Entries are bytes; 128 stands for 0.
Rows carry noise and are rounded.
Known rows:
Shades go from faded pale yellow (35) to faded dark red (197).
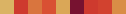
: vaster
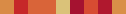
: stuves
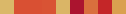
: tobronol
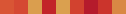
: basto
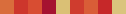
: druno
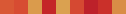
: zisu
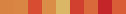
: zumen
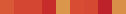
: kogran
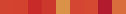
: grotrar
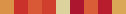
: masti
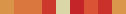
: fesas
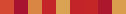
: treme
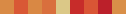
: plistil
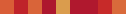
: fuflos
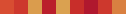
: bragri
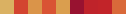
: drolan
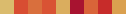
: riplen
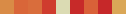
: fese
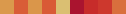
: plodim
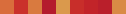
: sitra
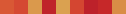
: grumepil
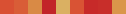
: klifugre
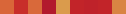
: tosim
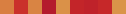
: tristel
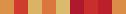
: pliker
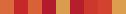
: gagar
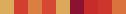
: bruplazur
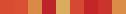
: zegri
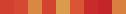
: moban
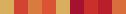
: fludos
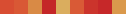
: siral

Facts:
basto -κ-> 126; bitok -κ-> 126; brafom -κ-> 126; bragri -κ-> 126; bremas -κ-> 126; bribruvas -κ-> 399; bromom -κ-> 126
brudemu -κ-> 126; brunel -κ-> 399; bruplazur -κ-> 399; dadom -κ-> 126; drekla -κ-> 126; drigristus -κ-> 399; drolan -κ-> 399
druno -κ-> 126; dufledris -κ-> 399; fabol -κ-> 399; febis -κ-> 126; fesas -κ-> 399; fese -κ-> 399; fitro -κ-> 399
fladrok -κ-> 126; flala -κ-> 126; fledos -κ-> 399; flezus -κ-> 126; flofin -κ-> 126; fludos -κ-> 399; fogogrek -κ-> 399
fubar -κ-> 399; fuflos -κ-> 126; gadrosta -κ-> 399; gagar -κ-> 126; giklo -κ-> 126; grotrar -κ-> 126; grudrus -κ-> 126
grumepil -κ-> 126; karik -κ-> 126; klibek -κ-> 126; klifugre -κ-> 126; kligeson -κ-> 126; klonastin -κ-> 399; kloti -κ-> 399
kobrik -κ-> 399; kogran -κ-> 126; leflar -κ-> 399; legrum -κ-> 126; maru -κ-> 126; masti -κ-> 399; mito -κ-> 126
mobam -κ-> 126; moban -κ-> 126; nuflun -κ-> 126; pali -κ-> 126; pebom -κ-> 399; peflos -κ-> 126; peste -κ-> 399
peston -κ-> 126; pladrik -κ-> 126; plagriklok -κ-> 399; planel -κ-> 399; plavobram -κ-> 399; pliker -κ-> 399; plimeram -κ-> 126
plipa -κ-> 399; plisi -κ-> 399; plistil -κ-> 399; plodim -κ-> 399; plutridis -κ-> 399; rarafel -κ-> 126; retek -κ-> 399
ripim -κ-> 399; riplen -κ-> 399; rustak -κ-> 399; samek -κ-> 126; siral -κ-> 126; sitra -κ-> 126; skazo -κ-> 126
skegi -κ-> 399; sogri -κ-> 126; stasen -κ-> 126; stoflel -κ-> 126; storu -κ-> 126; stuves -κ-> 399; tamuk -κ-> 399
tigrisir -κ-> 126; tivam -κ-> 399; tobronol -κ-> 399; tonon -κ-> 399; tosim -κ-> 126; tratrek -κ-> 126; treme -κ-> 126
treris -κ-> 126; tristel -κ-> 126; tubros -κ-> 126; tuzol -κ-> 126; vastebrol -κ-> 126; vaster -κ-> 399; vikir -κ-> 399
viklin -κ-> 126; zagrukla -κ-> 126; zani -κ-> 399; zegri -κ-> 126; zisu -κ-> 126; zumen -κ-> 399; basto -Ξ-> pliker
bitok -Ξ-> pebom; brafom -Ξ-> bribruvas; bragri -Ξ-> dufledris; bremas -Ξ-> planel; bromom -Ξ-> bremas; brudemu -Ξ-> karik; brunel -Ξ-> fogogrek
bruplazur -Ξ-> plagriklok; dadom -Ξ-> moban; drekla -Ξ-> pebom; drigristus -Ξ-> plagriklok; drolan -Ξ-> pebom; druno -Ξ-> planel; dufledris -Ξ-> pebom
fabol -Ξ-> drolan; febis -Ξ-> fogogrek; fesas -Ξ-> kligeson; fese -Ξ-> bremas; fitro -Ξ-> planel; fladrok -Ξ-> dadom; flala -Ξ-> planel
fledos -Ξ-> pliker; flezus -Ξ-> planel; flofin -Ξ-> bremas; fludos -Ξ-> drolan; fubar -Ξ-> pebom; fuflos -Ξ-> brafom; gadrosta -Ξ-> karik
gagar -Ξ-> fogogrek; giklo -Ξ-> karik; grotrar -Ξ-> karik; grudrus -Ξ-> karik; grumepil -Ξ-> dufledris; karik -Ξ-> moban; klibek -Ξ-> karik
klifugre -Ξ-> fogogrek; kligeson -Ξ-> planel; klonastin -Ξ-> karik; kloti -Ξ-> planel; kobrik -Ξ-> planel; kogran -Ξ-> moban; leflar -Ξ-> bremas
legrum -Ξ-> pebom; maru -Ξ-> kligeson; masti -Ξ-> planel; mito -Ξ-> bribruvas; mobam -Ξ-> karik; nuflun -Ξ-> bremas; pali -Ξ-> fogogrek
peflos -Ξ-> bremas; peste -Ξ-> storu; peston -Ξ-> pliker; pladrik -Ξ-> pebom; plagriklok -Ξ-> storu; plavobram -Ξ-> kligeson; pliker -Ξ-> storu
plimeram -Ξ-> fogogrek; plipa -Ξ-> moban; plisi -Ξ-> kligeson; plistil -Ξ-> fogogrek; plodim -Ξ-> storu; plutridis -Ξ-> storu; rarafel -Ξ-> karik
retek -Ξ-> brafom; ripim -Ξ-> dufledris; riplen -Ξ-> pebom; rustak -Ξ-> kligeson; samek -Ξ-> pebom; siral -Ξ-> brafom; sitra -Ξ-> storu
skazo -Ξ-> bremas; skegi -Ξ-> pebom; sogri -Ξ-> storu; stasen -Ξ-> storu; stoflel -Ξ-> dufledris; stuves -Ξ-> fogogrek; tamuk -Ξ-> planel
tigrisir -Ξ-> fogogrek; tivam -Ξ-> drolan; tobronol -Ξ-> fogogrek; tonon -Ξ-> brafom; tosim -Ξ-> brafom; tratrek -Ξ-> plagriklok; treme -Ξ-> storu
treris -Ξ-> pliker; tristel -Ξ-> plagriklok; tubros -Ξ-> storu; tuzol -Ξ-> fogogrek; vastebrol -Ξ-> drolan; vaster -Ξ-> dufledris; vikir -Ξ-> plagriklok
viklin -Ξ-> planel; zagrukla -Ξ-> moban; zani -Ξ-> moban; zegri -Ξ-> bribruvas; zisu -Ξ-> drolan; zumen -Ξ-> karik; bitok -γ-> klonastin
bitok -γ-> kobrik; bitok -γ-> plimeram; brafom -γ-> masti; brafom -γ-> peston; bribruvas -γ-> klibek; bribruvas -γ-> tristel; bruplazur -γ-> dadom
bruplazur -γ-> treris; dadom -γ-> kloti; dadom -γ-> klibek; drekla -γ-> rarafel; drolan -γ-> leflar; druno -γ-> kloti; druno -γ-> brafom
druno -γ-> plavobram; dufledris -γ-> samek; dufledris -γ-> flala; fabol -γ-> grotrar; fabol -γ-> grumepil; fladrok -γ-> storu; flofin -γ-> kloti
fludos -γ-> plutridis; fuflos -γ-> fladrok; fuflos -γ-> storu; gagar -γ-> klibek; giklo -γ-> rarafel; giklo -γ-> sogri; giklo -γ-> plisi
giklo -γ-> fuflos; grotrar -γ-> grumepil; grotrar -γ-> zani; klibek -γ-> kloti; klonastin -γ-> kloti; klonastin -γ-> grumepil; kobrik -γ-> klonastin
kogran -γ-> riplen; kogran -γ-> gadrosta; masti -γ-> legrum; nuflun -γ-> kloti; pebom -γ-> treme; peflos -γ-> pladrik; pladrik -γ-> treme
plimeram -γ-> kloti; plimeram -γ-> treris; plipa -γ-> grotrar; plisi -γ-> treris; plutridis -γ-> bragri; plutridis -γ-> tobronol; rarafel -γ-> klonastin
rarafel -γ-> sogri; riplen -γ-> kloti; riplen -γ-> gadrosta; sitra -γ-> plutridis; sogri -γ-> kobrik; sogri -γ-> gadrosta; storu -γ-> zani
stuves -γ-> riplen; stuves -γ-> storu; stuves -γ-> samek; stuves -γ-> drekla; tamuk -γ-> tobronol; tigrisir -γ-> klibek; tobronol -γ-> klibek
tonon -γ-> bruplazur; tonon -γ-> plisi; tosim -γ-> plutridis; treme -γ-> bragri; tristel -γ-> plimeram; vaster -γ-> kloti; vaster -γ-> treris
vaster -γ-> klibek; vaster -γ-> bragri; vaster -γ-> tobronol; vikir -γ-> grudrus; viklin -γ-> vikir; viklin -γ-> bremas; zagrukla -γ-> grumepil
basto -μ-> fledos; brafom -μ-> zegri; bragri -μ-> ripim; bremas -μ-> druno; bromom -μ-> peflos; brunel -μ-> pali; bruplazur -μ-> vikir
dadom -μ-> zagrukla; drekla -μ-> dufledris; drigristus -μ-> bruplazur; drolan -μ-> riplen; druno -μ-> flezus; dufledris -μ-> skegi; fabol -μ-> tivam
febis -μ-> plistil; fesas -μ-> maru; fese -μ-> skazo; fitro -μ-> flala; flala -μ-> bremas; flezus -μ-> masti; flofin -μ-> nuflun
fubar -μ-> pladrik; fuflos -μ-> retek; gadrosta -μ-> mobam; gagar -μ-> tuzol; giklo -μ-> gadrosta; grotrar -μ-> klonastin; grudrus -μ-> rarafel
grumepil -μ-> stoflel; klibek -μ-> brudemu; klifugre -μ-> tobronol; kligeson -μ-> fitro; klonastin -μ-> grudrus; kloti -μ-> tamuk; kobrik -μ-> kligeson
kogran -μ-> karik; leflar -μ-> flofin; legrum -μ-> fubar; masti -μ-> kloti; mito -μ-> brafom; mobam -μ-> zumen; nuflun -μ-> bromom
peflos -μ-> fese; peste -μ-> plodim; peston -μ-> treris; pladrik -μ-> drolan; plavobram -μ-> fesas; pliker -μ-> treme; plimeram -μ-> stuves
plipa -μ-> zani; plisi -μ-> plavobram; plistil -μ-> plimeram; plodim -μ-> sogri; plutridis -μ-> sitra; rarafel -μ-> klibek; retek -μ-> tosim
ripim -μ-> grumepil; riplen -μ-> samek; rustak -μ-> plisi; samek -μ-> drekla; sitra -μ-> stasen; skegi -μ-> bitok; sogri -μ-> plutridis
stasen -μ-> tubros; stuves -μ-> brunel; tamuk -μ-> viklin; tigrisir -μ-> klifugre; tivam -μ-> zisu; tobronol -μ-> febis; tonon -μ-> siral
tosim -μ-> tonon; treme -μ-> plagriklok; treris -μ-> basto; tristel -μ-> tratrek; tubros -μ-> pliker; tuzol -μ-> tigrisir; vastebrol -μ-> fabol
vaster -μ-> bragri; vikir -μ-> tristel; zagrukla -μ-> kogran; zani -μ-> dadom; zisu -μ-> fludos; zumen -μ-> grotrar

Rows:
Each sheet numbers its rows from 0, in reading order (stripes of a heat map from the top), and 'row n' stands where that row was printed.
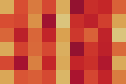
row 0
vikir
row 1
kligeson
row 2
plimeram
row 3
plutridis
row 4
bitok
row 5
tonon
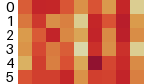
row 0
klibek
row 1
brunel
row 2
klonastin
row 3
kloti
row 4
bribruvas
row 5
zagrukla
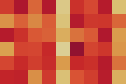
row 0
viklin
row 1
retek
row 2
brudemu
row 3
plisi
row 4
fladrok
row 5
pali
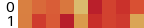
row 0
zani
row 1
tigrisir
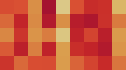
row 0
bremas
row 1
brafom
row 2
skegi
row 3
drekla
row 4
mobam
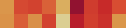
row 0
plipa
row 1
planel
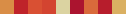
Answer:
tamuk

